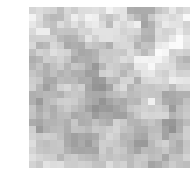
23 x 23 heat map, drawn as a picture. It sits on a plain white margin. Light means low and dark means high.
The centre is the ninth with the highest average. There are no regular stripes. The texture is blotchy. The values follow a bell shape.
